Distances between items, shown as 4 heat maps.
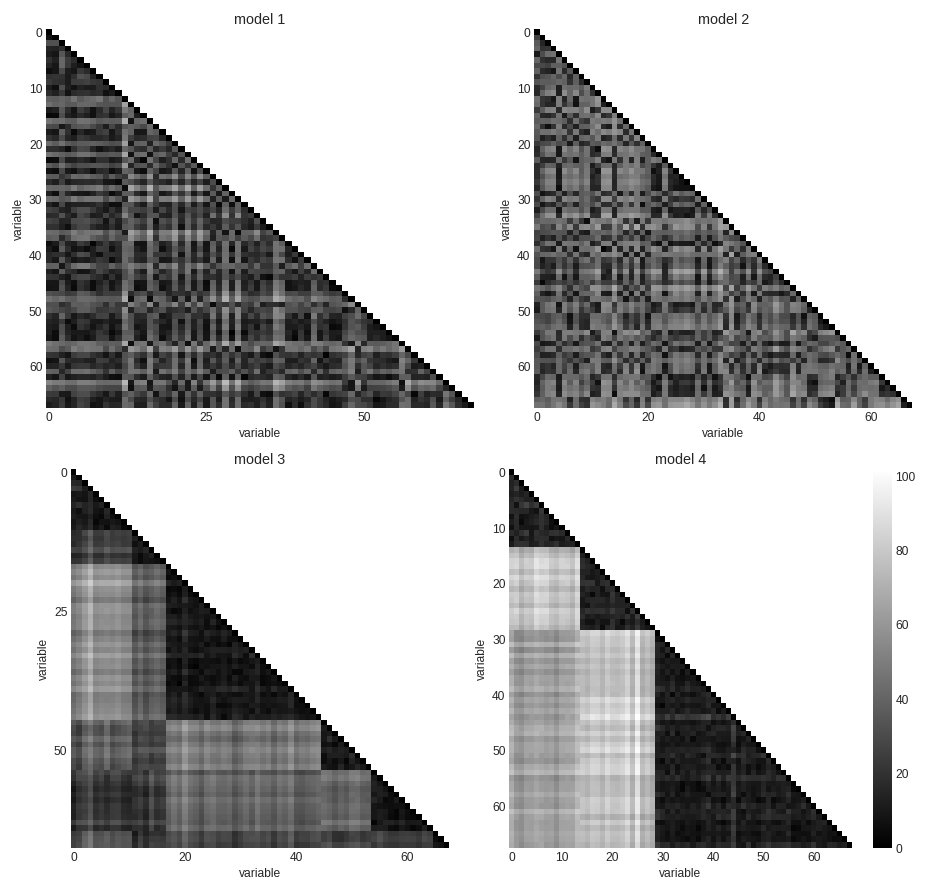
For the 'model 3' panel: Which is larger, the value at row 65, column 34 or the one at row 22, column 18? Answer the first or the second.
the first
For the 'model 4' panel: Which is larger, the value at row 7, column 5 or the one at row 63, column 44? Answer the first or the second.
the second
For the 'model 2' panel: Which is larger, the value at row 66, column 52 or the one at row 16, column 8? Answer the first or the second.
the second
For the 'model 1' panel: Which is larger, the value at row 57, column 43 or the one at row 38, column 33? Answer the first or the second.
the first
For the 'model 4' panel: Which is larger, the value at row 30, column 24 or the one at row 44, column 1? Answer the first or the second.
the first
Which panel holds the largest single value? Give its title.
model 4
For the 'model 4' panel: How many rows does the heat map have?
68
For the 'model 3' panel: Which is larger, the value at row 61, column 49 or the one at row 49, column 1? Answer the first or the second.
the first
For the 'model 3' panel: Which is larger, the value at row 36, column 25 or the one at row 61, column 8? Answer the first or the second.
the second
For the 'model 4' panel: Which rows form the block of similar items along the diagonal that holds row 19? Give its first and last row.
14 to 28
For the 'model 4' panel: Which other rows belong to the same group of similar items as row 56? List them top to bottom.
29, 30, 31, 32, 33, 34, 35, 36, 37, 38, 39, 40, 41, 42, 43, 44, 45, 46, 47, 48, 49, 50, 51, 52, 53, 54, 55, 57, 58, 59, 60, 61, 62, 63, 64, 65, 66, 67
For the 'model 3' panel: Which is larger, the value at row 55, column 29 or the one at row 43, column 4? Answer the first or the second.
the second
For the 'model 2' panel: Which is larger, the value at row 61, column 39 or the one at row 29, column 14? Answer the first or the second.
the second
